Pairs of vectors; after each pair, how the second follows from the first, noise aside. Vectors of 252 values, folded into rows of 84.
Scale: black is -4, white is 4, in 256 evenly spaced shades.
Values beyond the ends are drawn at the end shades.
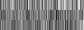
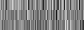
sign-scrambled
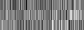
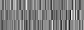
sign-scrambled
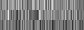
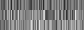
reversed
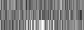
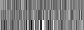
sign-scrambled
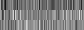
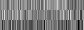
reversed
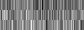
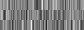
sign-scrambled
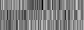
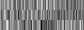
reversed
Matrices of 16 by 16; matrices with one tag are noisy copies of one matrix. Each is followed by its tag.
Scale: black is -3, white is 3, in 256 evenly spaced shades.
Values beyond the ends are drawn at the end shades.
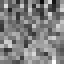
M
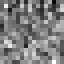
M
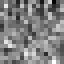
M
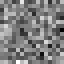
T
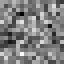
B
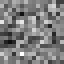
B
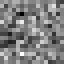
B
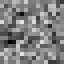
B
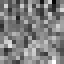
M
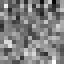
M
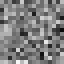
T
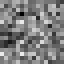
B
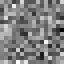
T
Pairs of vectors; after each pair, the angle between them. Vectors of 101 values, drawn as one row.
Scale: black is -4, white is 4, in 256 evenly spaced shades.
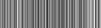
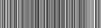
nearly parallel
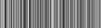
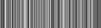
nearly opposite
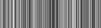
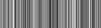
nearly parallel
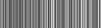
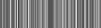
orthogonal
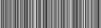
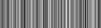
partly aligned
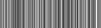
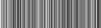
partly aligned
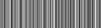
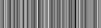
partly opposed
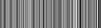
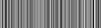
orthogonal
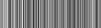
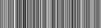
partly aligned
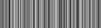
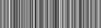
nearly opposite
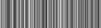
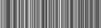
nearly parallel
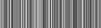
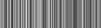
nearly parallel
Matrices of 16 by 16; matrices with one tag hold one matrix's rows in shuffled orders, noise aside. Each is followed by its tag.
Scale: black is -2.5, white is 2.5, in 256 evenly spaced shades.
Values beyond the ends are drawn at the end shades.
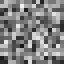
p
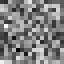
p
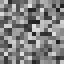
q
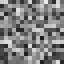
p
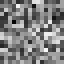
p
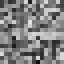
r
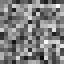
r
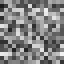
p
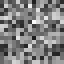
p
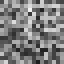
r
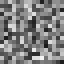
q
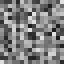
q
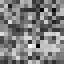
r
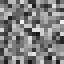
q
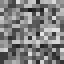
r
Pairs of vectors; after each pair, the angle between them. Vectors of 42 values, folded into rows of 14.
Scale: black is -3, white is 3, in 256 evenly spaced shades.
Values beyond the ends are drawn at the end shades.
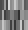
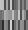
partly opposed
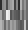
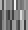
partly opposed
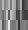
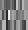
partly opposed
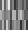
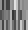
nearly opposite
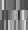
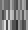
orthogonal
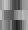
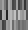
orthogonal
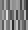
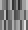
partly opposed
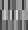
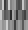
nearly opposite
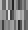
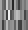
nearly parallel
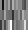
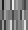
nearly parallel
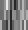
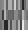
orthogonal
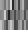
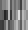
partly opposed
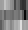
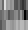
nearly parallel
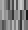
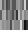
orthogonal
